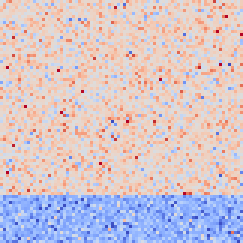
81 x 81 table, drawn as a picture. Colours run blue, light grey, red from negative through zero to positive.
Seam: horizontal, 80% of the way down, the top part higher. Stripes: none. Average level on the scale: 50%.
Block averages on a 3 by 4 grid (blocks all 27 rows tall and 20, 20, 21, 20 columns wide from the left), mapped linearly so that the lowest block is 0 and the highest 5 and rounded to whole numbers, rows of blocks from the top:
5555
5555
0000
